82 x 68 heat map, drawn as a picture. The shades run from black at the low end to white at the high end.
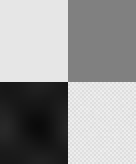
The table splits into 2 rows of 2 panels. Panel 1,1: very high, flat. Panel 1,2: middling, flat. Panel 2,1: very low, smooth, faint in contrast. Panel 2,2: very high, checkered, faint in contrast.
